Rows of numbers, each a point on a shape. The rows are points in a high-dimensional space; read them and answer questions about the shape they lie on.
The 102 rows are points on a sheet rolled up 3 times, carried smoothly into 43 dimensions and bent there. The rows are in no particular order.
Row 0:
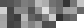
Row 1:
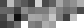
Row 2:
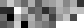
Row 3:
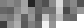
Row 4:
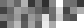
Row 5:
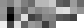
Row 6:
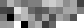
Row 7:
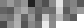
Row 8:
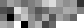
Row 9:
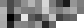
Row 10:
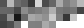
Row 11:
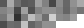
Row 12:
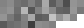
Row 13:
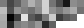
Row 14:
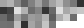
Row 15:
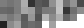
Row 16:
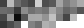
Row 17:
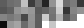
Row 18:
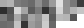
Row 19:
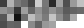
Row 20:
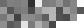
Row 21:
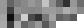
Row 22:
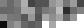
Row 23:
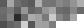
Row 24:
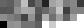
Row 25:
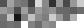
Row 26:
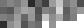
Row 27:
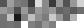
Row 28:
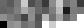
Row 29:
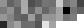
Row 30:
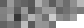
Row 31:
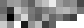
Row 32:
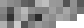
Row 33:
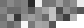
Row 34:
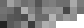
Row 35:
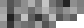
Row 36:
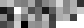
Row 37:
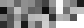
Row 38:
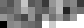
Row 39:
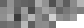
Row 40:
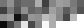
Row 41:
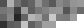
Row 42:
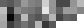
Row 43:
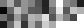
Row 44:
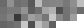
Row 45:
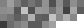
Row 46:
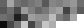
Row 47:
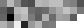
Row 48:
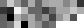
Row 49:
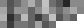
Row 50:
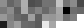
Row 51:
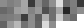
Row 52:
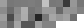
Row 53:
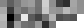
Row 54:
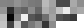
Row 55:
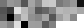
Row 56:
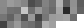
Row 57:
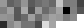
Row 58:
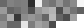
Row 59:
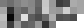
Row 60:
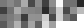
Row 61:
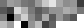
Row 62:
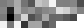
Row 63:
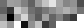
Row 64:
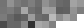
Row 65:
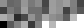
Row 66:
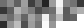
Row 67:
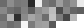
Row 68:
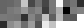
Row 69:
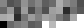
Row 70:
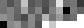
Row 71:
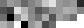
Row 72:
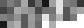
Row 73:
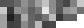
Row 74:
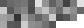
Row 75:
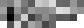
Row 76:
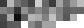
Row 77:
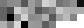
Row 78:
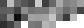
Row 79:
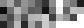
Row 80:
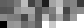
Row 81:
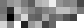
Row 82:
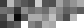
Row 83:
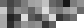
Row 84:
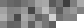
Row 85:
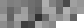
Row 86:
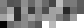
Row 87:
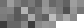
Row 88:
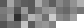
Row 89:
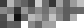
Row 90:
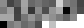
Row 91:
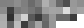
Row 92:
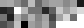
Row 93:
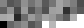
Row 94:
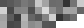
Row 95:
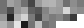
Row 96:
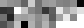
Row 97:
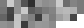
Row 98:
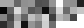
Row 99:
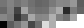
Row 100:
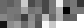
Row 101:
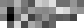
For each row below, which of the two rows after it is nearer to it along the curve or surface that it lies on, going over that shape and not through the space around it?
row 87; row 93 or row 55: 93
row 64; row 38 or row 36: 38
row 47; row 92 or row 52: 52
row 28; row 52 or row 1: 1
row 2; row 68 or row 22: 68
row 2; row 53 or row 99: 53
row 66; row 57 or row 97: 57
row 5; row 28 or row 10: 10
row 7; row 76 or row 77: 76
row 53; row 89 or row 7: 89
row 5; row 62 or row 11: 62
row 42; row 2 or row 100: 2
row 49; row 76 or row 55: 76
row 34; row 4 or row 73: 4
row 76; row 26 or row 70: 70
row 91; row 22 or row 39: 39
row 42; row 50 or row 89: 89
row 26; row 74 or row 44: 44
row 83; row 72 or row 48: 48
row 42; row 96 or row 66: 96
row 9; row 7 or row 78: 78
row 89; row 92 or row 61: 61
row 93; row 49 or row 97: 49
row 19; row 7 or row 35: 35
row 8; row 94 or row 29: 94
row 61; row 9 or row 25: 9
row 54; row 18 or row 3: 18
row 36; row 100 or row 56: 100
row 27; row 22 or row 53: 53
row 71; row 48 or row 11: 48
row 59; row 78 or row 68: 78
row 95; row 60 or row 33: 60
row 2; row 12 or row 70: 70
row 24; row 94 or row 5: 94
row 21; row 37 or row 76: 76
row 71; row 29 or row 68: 68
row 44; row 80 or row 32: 32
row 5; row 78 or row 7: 78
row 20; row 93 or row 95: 93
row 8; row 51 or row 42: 42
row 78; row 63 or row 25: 25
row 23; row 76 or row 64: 64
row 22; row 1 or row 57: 57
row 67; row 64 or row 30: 30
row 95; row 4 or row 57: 4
